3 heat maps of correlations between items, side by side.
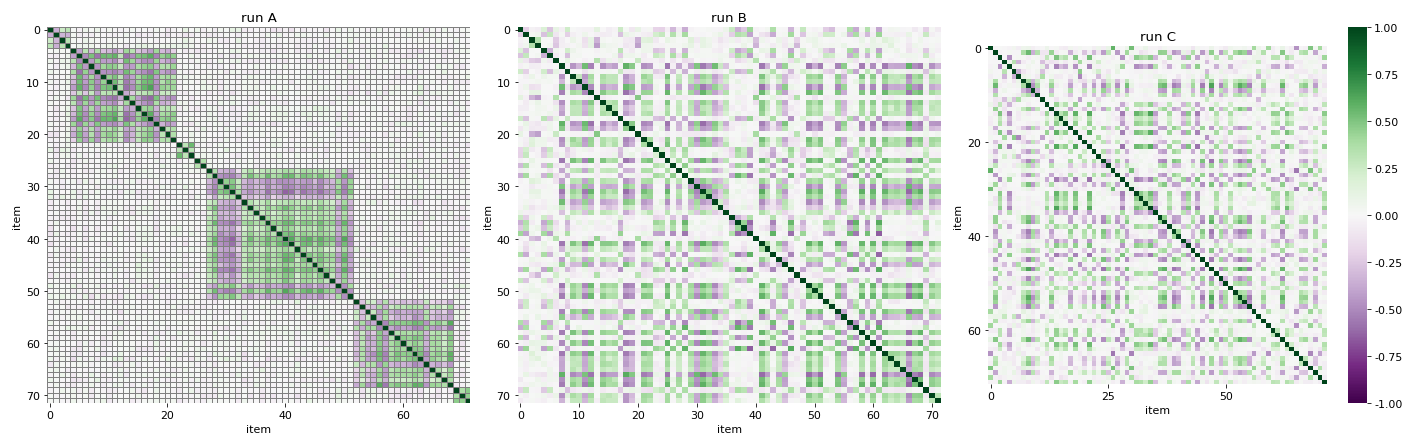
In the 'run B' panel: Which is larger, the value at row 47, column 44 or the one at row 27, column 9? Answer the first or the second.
the second
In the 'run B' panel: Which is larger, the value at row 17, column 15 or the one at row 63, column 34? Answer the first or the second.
the first
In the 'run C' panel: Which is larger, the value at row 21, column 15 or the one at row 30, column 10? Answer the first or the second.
the first
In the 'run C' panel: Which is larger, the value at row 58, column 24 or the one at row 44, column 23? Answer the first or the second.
the second
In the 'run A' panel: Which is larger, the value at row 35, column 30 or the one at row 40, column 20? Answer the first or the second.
the second
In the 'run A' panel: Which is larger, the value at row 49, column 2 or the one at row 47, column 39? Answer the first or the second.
the second
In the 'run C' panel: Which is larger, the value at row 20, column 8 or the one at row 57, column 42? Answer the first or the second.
the second
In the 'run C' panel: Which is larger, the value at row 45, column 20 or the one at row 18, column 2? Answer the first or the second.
the second
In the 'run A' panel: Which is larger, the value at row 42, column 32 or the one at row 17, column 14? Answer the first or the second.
the first
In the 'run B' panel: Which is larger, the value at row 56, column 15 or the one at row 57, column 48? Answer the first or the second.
the first
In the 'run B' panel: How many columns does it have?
72
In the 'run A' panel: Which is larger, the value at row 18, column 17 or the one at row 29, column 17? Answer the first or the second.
the second
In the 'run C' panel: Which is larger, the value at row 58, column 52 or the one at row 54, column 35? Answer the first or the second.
the first
